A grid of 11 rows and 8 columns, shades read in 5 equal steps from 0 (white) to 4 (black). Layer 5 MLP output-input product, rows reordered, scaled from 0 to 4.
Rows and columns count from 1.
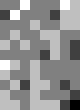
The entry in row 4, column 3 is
2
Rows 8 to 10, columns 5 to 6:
2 2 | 1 2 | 2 2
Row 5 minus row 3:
-1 0 -1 1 0 -1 1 2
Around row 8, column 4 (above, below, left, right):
1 1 2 2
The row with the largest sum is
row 6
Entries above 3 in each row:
0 0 0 0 0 0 0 0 0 0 1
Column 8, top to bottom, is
1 1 1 2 3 3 2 2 2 3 4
